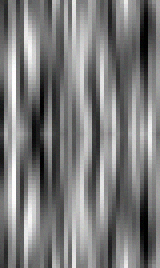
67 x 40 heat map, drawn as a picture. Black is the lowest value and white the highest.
Histogram: bell-shaped. Average level on the scale: 50%. Grain: streaks running down. Mirror symmetry: top to bottom.
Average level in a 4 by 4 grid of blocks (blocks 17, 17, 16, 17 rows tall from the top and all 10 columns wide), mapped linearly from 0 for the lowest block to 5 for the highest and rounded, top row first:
5440 | 3054 | 3054 | 5440
